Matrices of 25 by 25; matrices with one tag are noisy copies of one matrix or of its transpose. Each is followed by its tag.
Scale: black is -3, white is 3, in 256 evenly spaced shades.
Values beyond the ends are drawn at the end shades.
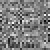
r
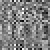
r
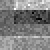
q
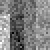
q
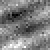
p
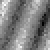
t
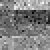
q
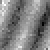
t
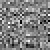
r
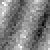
t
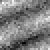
t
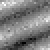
t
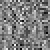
r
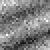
t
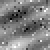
p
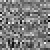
r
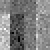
q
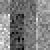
q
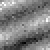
t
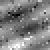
p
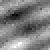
p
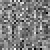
r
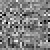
r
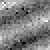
t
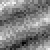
t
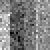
q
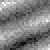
t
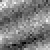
t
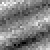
t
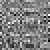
r
